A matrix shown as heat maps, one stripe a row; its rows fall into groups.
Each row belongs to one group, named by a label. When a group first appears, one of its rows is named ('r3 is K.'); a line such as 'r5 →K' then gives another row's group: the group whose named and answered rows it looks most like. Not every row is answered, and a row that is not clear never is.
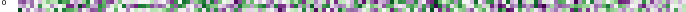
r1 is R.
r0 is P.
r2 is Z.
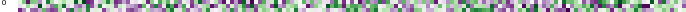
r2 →R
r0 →Z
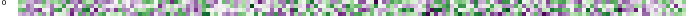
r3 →R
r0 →P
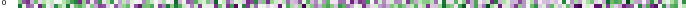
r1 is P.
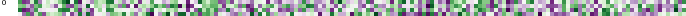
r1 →Z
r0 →Z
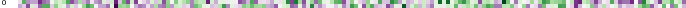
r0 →P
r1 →P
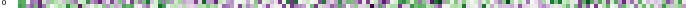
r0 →P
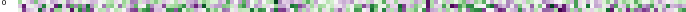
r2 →R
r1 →R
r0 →Z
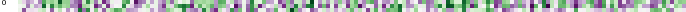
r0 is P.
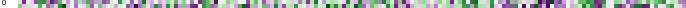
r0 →R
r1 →R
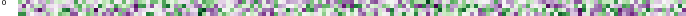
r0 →Z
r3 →P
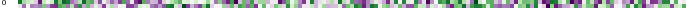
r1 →R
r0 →P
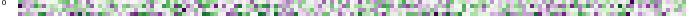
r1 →R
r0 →Z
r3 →R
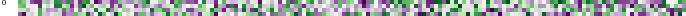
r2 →Z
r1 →P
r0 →P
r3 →R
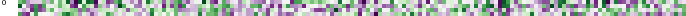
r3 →Z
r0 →P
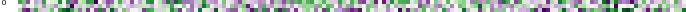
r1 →R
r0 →P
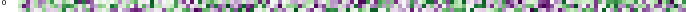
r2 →R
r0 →Z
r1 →Z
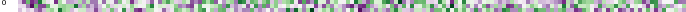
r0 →R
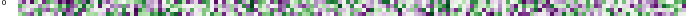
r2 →R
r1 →P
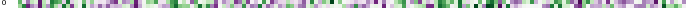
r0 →P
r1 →P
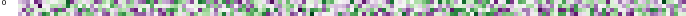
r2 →R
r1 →Z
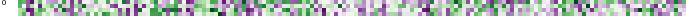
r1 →P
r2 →Z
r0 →Z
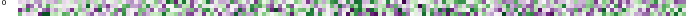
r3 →Z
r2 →R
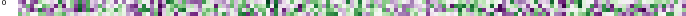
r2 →R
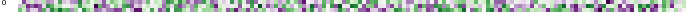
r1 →P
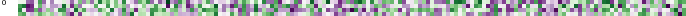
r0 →R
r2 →Z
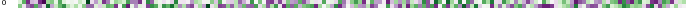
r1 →Z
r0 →P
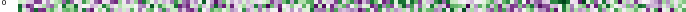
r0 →P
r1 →Z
